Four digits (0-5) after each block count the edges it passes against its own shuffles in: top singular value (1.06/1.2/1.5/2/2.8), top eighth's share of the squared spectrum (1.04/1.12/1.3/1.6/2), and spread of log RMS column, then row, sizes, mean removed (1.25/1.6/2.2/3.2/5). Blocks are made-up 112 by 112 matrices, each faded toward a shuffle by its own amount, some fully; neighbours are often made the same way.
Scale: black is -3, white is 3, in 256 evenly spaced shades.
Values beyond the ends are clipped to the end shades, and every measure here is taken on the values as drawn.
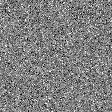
0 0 0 0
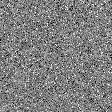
0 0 0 0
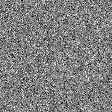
0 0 2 0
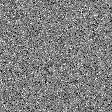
0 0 0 0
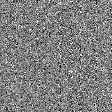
1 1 3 0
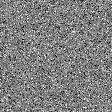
0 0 0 0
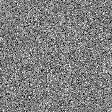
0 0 1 0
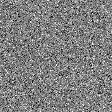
0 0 1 0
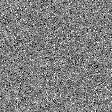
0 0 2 0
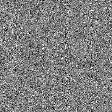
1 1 3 0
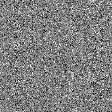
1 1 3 0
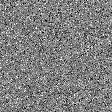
0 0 0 0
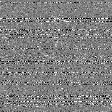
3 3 0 4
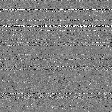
3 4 0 4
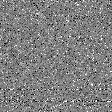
1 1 0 2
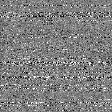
2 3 0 4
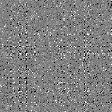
4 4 3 3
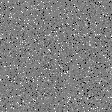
2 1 0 0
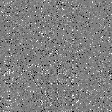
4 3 2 1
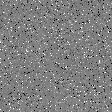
0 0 0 0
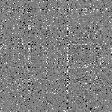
4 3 2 2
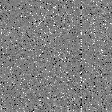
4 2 2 1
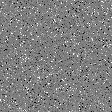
0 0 0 0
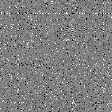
4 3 2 2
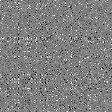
4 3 2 2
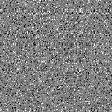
4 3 1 1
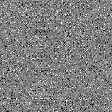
4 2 1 1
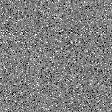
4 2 1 1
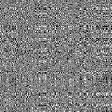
5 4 3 3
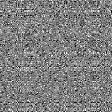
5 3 2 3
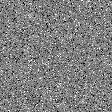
2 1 0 0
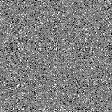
4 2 1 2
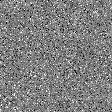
2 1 0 0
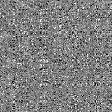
4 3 2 2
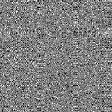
4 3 2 2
